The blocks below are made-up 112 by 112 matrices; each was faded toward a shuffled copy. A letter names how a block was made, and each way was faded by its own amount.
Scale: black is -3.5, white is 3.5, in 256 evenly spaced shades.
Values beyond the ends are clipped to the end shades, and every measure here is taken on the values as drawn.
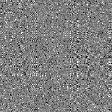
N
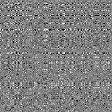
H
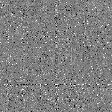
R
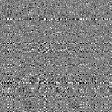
H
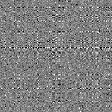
H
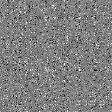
R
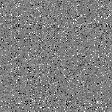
R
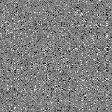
R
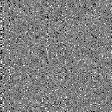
N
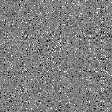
R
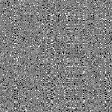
N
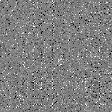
R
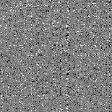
R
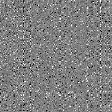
N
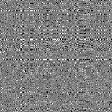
H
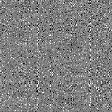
N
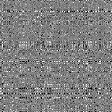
H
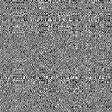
H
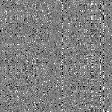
N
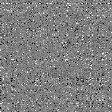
R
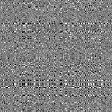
H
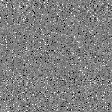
R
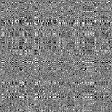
H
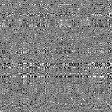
H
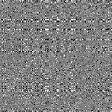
H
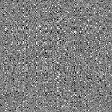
N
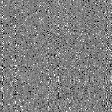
N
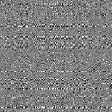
H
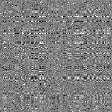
H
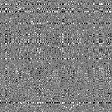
H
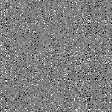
R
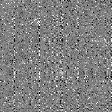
N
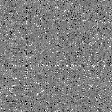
R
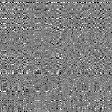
H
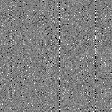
N
